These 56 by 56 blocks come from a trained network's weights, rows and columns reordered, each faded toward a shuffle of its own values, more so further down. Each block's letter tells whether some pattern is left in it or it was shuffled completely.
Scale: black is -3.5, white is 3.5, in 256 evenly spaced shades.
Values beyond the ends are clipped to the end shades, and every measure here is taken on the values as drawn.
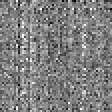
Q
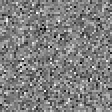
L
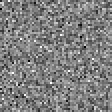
L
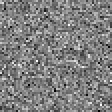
L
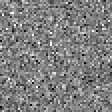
L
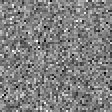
L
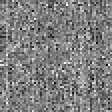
Q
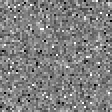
L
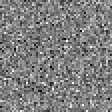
L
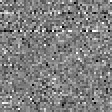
Q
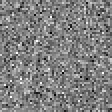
L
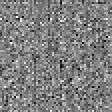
Q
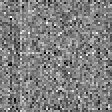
Q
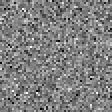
L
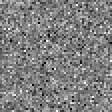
L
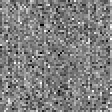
Q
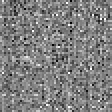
Q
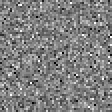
L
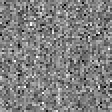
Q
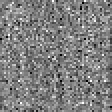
Q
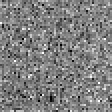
Q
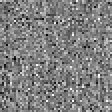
Q
